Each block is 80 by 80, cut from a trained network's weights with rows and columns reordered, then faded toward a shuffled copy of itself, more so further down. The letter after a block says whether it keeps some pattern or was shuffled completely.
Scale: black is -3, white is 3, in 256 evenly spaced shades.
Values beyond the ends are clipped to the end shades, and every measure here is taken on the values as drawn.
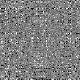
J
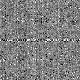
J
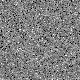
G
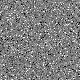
G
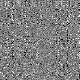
J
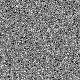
G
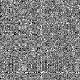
J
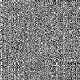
J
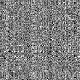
J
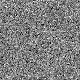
G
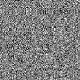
J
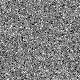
G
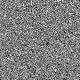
G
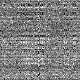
J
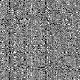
J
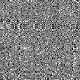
J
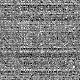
J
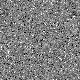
G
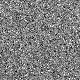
G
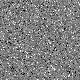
G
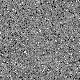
G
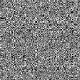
J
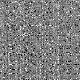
J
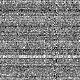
J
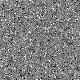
G
